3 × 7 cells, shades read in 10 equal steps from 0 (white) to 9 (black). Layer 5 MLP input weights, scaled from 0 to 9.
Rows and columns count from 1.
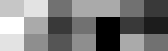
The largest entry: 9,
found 2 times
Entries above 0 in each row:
7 6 7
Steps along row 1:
down up down same up up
